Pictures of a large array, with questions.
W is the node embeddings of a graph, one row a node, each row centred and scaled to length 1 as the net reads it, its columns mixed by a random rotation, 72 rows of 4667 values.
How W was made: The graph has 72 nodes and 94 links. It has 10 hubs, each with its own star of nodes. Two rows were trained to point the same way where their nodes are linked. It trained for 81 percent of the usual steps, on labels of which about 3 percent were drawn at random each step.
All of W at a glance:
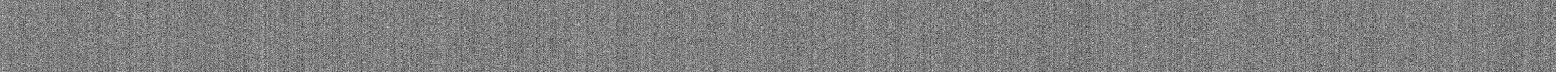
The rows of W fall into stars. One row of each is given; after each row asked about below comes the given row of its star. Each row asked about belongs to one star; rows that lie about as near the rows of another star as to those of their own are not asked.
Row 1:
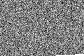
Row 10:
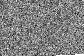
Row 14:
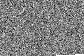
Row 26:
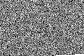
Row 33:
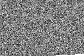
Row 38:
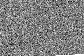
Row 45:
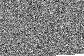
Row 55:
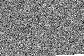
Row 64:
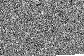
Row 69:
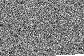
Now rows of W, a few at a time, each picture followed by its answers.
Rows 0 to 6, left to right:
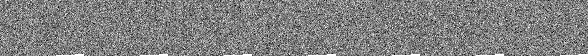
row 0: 69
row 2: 10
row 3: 26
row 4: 38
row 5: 10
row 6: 38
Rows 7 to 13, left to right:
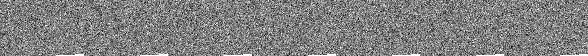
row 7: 10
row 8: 45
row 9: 1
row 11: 26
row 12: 14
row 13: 26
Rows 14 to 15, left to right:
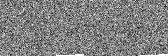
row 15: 69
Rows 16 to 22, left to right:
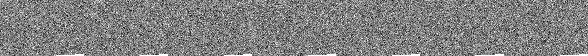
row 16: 69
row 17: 10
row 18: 10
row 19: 55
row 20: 38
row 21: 55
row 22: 14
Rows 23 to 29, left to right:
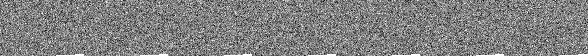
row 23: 64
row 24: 64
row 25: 33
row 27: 26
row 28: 14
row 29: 69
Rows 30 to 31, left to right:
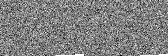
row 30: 55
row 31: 38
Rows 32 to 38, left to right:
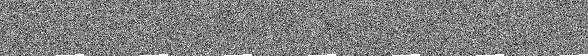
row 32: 1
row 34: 64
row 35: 14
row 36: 14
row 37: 1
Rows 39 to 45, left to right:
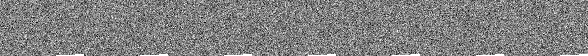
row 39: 38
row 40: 26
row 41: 38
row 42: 33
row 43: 33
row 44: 69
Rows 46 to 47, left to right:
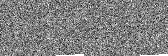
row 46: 14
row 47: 14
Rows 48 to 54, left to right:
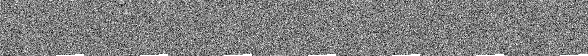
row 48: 38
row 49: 64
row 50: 33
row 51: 64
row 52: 38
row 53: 10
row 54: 64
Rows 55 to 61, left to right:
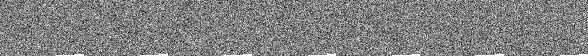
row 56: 45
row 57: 1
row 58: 45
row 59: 26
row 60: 55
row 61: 26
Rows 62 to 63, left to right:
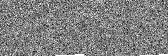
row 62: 1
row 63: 69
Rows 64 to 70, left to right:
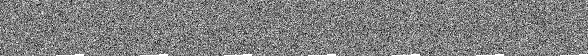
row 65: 55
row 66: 69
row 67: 10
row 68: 69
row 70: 14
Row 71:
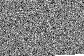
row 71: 1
